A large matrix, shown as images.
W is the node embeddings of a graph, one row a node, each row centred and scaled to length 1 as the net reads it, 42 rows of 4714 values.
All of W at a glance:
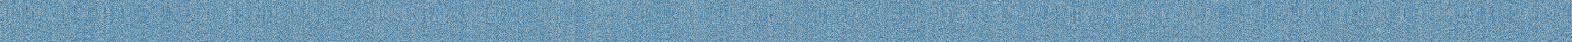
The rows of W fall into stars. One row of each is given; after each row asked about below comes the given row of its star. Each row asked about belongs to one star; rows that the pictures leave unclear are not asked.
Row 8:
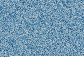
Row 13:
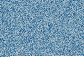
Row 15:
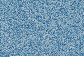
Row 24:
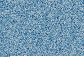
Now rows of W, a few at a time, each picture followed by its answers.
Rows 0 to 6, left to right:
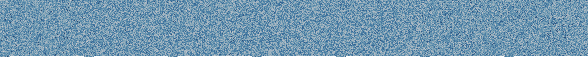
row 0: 15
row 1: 13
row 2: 13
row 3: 13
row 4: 24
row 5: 13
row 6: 15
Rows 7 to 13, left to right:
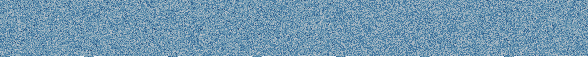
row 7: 13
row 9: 8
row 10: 15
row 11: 8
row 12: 8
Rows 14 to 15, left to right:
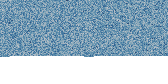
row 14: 15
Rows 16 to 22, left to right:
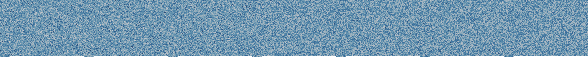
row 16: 15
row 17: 8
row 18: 8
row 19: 13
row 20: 13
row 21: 15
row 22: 15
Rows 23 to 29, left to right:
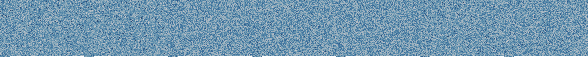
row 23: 13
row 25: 13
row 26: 24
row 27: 8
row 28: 8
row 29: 24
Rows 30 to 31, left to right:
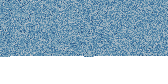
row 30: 13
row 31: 8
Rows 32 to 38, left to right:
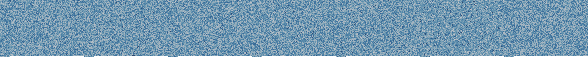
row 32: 13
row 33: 24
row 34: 8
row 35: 8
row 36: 24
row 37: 24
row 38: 13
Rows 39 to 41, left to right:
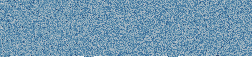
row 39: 15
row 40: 8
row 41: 24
